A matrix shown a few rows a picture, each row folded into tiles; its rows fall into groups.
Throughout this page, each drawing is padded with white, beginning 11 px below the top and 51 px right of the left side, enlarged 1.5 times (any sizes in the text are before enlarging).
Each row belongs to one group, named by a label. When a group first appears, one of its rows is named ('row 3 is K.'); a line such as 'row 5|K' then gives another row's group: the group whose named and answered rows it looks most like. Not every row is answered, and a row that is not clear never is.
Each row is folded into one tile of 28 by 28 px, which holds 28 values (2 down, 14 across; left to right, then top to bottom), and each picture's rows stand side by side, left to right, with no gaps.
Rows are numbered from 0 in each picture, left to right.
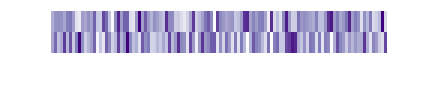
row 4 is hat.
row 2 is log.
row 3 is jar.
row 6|hat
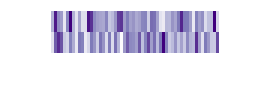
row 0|log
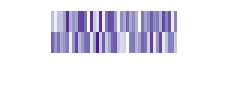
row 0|jar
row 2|jar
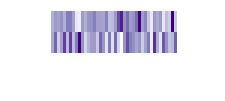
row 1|hat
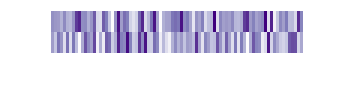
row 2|log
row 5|log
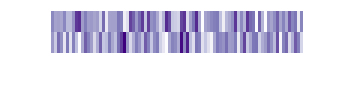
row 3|log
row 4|jar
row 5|jar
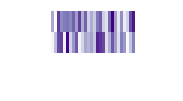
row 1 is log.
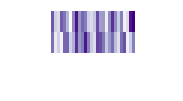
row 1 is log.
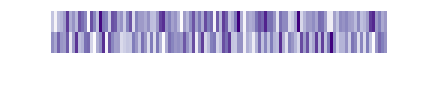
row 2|hat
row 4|log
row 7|hat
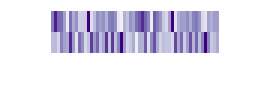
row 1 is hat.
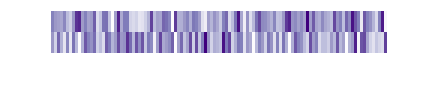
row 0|hat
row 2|jar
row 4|log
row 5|hat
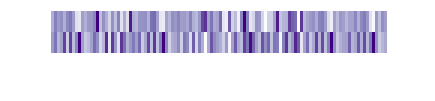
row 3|hat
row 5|jar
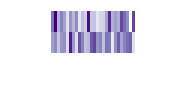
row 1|jar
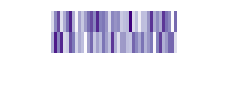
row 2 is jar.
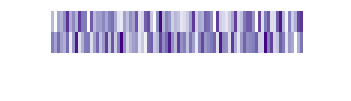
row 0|jar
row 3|jar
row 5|log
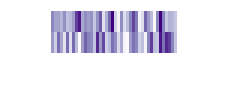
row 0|hat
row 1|log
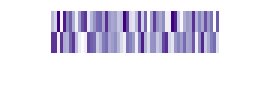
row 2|log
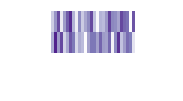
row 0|log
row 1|jar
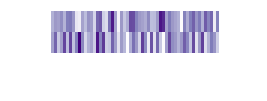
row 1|log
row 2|hat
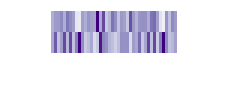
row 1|log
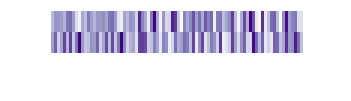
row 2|log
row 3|jar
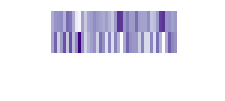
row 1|hat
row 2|hat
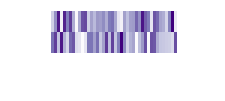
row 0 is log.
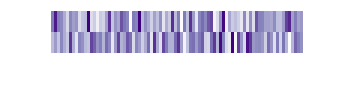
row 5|hat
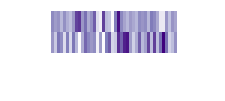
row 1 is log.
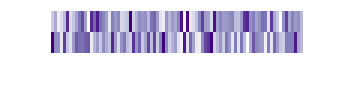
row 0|jar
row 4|hat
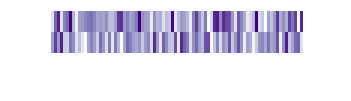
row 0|log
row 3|log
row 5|jar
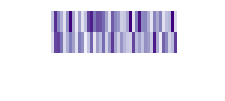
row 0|log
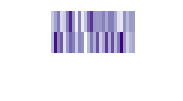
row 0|log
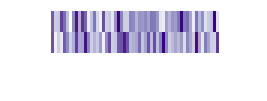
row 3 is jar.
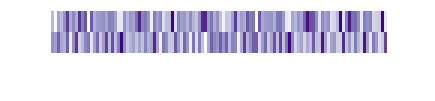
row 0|jar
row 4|jar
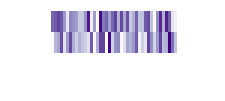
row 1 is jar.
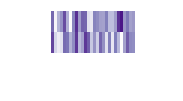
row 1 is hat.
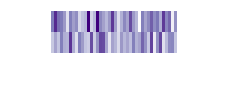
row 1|log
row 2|jar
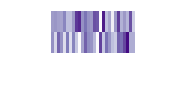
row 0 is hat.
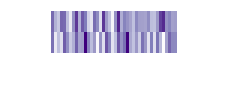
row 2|hat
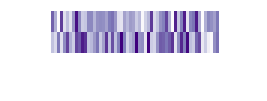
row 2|jar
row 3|log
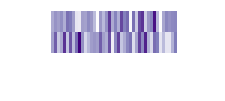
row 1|jar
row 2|log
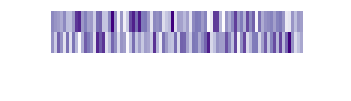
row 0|hat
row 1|log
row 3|log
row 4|jar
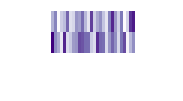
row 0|jar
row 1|log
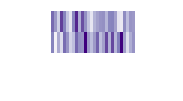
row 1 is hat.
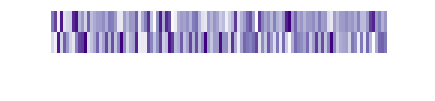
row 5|hat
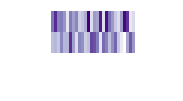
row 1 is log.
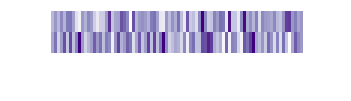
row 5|hat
